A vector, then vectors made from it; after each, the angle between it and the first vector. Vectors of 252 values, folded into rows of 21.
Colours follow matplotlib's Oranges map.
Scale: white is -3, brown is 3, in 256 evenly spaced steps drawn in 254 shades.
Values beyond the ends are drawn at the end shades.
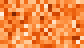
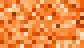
partly aligned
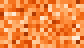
nearly opposite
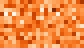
partly opposed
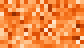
nearly parallel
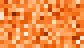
nearly parallel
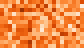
partly opposed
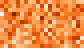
nearly parallel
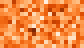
orthogonal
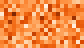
nearly parallel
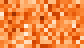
nearly parallel
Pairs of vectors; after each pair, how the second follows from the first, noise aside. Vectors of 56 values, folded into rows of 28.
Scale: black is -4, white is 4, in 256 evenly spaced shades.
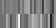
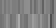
shrunk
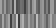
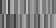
wrapped around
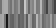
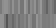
shrunk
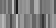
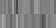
shrunk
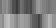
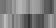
wrapped around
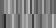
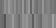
shrunk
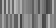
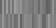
shrunk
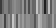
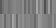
shrunk
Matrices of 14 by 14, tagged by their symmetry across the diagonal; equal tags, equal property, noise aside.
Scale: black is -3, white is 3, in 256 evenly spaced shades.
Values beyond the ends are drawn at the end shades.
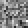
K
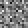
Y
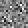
Y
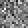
K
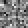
Y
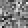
Y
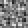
Y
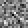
Y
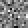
Y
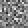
K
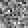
K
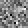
K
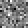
Y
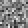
K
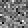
K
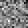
K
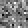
Y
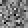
K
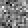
Y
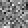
Y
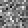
K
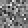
K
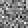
K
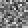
K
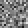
Y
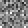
K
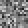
Y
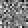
Y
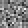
Y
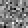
K
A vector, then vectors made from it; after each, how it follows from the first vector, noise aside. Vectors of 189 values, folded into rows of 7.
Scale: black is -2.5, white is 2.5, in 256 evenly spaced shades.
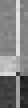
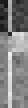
reversed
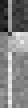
reversed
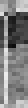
wrapped around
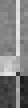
copied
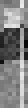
wrapped around
